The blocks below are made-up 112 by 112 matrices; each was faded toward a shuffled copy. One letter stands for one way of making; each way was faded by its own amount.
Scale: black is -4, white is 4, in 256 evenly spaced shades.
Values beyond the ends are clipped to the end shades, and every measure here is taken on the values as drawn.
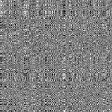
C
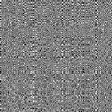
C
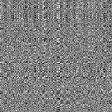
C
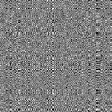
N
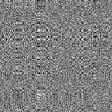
C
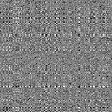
N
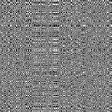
N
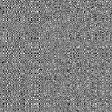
N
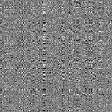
C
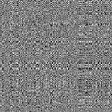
C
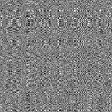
C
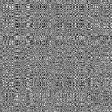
N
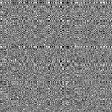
N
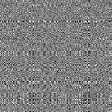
N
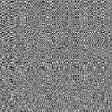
N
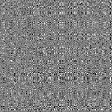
C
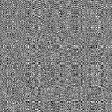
C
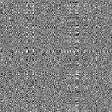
C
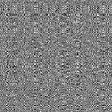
C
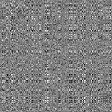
N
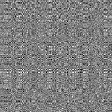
C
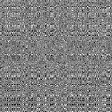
N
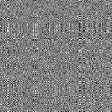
C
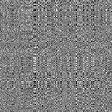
N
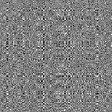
N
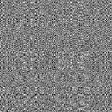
C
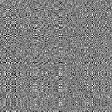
N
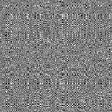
C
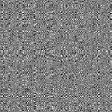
C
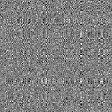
C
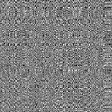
C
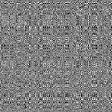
N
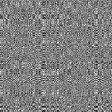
N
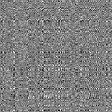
C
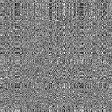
C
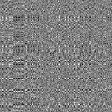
N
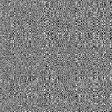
C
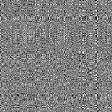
C
